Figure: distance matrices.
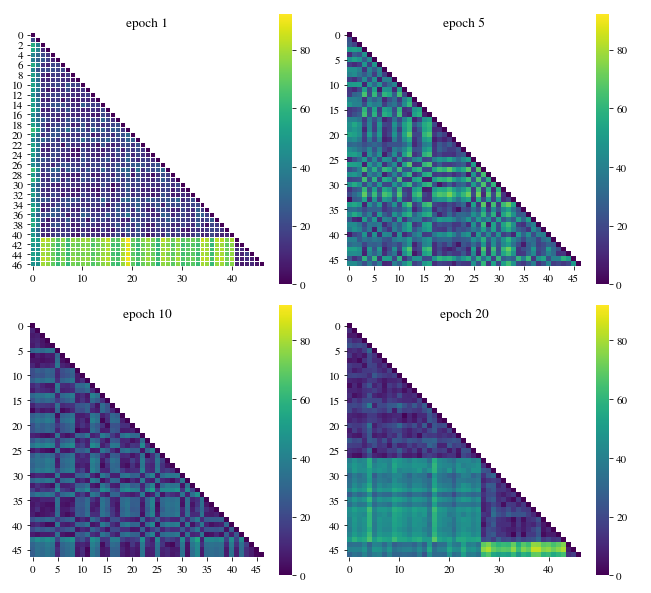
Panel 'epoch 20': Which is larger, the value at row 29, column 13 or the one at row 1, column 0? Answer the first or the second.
the first
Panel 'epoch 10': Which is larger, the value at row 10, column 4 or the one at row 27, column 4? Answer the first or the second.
the second
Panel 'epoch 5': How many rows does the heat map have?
47
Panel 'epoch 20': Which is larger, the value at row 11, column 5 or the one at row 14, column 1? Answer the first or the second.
the first
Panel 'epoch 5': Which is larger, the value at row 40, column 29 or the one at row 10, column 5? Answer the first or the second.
the second
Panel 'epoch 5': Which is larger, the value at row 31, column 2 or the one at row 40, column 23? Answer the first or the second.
the second
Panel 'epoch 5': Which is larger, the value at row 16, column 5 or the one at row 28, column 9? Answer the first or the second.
the first
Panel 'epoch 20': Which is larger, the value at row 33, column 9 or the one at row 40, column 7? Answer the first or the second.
the first
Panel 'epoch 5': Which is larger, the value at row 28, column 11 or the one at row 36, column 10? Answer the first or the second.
the first
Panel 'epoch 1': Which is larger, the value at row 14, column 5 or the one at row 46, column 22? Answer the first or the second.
the second
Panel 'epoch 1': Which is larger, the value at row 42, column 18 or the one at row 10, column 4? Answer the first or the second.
the first
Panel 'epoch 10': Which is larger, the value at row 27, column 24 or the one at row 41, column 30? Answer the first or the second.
the second
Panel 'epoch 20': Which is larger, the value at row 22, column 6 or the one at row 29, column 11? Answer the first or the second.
the second
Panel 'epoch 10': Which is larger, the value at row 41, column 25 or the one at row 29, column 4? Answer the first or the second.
the second
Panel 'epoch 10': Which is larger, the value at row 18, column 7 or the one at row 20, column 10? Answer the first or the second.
the first
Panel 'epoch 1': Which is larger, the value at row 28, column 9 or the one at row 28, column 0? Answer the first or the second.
the second
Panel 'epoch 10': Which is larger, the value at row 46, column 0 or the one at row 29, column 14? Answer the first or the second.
the first
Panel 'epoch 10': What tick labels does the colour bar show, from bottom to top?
0, 20, 40, 60, 80
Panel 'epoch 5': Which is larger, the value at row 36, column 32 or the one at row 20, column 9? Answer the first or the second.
the first
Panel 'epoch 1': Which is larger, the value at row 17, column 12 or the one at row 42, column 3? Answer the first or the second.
the second
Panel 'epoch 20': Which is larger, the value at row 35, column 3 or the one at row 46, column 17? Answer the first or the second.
the first
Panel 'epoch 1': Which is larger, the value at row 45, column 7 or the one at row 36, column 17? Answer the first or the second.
the first
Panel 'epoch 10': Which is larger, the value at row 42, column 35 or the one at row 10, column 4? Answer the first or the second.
the second
